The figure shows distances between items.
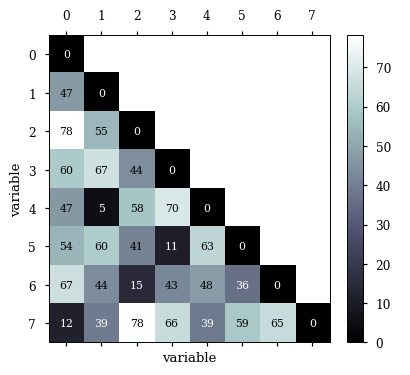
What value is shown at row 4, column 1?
5
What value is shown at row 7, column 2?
78
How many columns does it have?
8
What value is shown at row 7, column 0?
12
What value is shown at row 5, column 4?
63
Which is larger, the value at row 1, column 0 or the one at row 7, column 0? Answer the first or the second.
the first
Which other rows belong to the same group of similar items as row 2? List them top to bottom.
6
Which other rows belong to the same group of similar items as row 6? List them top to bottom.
2
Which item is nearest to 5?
3
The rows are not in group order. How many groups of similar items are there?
4
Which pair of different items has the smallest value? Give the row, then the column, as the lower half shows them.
4, 1
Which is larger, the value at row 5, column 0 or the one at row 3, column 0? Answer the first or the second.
the second
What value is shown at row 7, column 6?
65
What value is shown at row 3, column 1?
67
